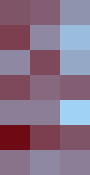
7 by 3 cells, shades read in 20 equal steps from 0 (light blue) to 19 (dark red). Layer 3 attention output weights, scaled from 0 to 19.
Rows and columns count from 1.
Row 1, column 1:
12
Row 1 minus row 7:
3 4 -2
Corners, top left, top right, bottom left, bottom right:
12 6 9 8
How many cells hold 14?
2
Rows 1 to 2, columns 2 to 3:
11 6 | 7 2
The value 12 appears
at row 1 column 1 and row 6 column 3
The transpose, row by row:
12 14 7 13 8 19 9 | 11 7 13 10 8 14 7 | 6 2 4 11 0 12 8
